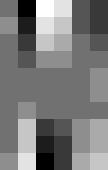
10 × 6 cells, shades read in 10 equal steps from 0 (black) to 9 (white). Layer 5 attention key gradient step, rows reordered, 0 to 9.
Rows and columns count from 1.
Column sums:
42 41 44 45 42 44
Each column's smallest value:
4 0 0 2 3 2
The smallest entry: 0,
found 2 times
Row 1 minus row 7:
0 -5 5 4 -1 -2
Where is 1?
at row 2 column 2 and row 9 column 3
